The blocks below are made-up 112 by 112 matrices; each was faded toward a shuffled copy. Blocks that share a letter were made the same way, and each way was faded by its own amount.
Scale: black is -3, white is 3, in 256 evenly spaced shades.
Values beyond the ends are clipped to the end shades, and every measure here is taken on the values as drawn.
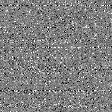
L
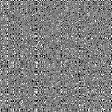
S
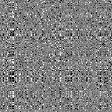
S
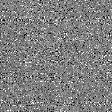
L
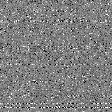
L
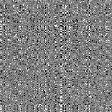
S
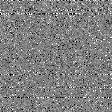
L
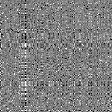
S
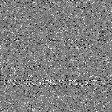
L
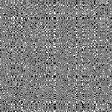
S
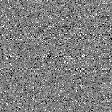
L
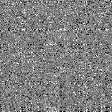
L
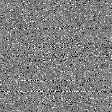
L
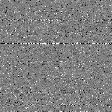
L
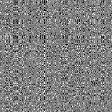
S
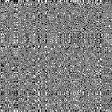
S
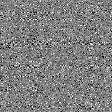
L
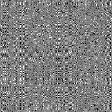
S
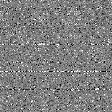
L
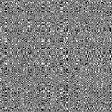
S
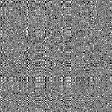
S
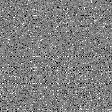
L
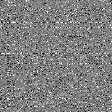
L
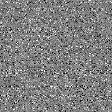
L
